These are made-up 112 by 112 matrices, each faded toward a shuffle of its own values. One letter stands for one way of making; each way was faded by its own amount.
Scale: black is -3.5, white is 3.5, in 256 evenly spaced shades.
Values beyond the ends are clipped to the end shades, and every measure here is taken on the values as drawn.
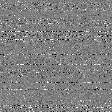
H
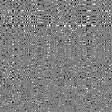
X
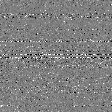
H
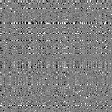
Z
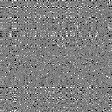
X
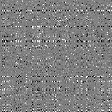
X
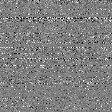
H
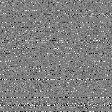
H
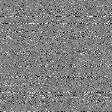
H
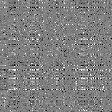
X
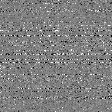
H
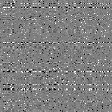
X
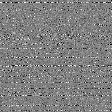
H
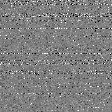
H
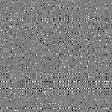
X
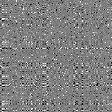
X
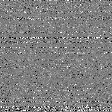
H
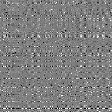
Z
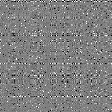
X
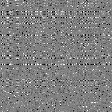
X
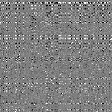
Z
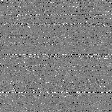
H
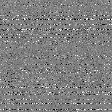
H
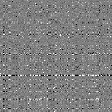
Z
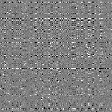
Z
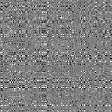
Z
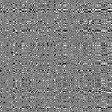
Z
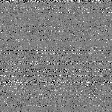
H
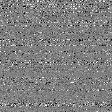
H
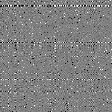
X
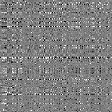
Z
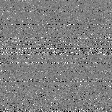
H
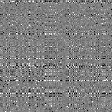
Z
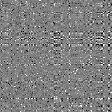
X
